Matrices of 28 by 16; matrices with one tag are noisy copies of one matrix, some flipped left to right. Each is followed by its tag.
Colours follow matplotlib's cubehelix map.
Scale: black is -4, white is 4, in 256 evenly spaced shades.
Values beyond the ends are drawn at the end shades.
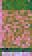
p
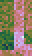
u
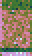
p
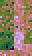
u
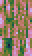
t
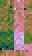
u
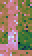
u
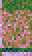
p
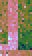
u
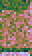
p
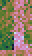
u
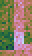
u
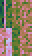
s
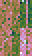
s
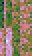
s
